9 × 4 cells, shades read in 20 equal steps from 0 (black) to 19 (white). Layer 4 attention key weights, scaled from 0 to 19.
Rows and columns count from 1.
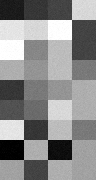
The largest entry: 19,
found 2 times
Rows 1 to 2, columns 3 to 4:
5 16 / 19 5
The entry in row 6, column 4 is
13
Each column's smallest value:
0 4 1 5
